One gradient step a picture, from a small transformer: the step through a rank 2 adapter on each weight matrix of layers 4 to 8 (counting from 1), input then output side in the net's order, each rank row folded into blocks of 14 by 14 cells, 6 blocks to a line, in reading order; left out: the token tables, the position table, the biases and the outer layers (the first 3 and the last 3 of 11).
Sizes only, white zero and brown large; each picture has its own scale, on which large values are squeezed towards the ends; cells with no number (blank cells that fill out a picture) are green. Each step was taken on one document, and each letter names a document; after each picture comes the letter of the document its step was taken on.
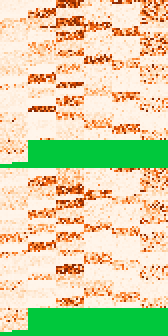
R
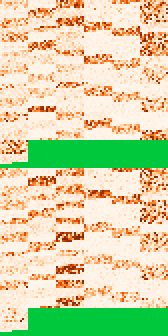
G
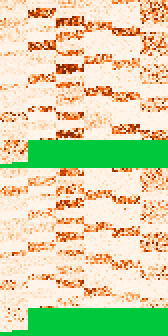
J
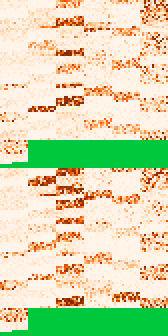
R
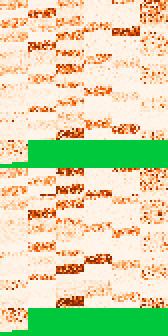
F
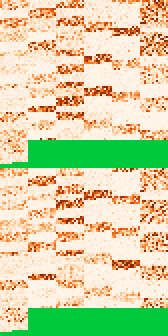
J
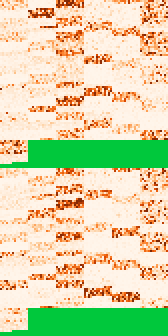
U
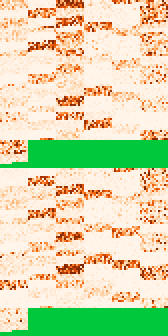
U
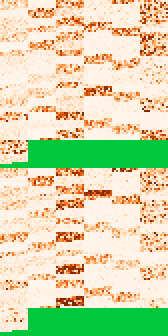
G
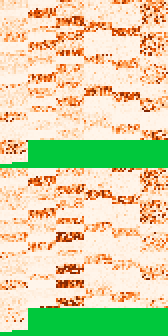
G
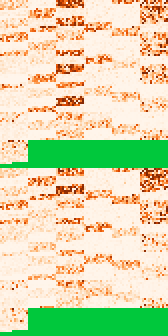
F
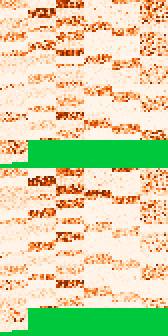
G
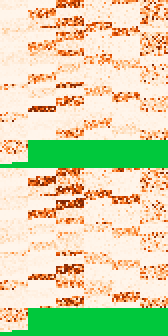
R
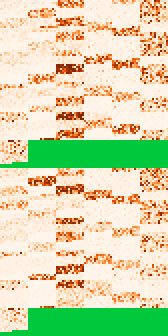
F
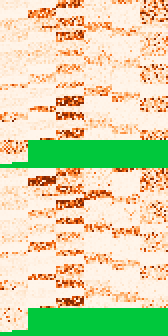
R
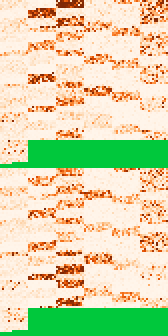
J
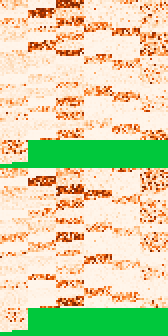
G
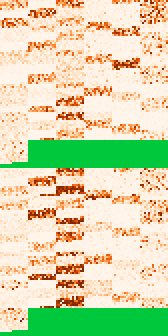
F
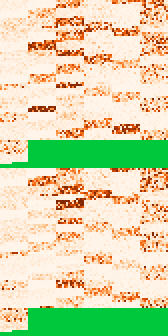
R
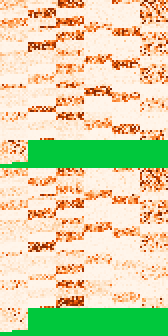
F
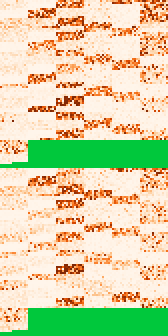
R
